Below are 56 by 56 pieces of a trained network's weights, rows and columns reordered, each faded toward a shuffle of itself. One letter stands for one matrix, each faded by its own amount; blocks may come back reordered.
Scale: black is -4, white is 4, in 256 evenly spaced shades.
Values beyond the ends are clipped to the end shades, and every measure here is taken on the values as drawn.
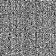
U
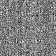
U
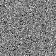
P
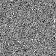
P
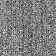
U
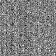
U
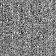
U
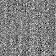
U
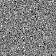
P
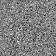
P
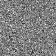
P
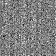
U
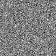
P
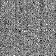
U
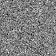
P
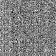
U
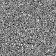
P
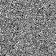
P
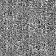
U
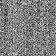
U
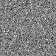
P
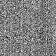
U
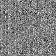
U
